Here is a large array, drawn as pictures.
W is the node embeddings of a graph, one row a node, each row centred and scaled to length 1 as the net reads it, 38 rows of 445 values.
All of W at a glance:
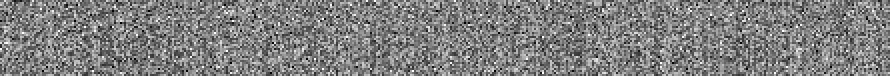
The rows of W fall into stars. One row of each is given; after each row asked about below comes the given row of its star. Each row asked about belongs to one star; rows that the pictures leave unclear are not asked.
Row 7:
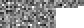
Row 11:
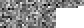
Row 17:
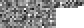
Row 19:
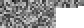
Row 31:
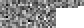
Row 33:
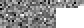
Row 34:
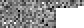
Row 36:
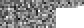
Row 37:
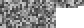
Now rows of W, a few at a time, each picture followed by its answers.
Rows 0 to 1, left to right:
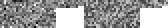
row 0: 19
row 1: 11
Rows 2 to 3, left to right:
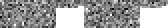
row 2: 11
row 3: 36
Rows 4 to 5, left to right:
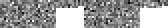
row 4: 31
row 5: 36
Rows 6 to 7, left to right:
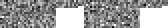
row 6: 17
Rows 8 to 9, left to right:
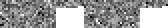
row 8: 33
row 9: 19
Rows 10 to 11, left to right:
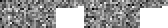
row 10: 7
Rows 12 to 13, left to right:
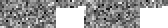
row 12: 37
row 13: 7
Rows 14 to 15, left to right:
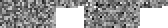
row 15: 7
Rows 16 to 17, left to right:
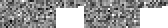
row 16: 34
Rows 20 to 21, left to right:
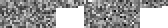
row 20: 31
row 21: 37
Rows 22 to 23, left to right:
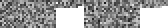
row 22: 34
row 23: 36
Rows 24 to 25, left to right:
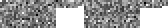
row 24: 37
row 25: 31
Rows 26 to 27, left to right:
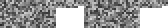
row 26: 33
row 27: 7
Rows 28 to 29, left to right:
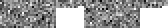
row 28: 37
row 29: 11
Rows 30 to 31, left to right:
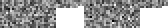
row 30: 11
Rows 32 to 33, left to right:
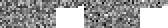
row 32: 17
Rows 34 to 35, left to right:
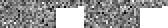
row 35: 33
